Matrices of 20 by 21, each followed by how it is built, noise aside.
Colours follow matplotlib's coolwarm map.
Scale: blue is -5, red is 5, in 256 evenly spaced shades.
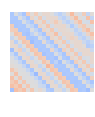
Toeplitz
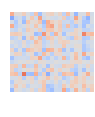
low rank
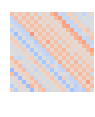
Toeplitz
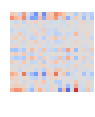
low rank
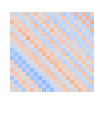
Toeplitz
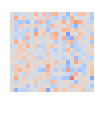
low rank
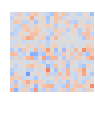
low rank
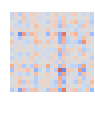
low rank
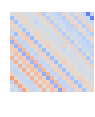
Toeplitz
